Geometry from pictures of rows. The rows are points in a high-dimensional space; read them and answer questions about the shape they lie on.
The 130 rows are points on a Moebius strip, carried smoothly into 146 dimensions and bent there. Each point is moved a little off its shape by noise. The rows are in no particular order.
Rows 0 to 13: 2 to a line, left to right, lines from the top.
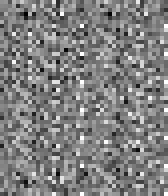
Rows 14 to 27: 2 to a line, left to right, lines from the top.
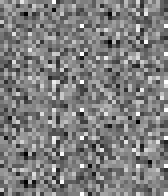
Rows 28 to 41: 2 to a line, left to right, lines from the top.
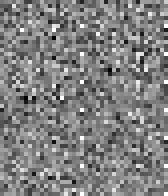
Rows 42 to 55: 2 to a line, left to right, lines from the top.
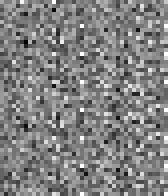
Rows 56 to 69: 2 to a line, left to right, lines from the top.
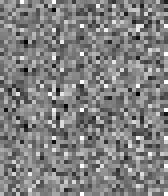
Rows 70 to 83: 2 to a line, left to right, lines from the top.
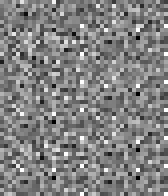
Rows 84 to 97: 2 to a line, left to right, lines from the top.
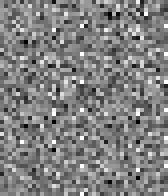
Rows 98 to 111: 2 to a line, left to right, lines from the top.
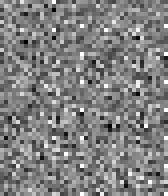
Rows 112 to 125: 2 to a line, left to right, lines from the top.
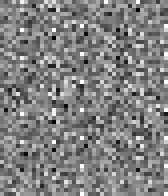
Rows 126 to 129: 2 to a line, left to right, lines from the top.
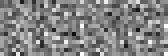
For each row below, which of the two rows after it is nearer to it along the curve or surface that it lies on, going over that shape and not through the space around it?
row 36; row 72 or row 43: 72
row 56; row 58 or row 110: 58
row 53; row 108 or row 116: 108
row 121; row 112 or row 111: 111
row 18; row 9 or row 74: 74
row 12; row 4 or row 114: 114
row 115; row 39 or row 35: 39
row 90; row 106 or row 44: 44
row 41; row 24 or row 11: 24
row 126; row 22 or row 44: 22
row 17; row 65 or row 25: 25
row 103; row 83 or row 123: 83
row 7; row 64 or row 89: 89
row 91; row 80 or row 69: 80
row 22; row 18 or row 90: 18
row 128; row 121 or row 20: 121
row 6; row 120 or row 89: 89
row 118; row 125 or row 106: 106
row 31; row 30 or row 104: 30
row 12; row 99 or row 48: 99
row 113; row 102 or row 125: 102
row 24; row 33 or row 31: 33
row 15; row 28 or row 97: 97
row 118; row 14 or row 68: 14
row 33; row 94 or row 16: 94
